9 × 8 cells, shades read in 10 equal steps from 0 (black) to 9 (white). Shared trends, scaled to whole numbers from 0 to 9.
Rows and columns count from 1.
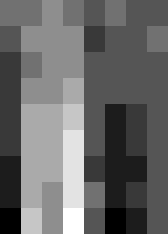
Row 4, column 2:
5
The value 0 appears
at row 9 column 1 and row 9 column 6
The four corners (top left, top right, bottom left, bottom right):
4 3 0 3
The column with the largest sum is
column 4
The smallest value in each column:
0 4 5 4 2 0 1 3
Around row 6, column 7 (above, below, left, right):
2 1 1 3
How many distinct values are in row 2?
4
